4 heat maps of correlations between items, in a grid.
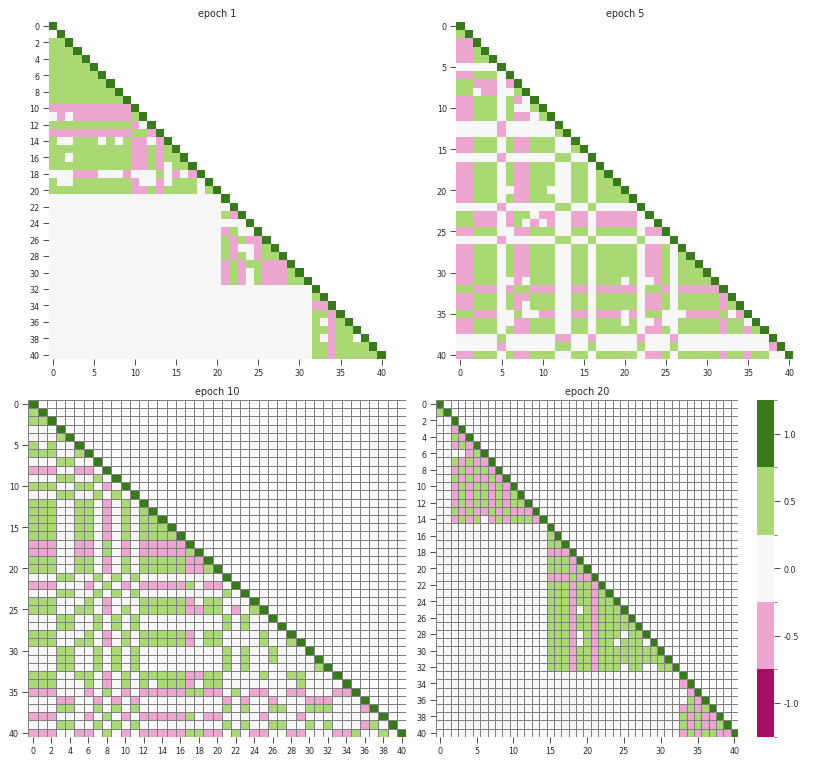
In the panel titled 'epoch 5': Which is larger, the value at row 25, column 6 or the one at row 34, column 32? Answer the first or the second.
the first
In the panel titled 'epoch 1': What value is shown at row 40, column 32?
0.5
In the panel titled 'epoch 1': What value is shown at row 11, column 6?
-0.5
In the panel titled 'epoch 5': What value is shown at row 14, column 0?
-0.5
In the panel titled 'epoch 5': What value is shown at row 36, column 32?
-0.5
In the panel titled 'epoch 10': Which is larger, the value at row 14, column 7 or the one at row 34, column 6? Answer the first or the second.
the second
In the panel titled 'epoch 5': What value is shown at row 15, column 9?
0.5
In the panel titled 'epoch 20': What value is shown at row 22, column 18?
-0.5
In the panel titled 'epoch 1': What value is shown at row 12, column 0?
0.5
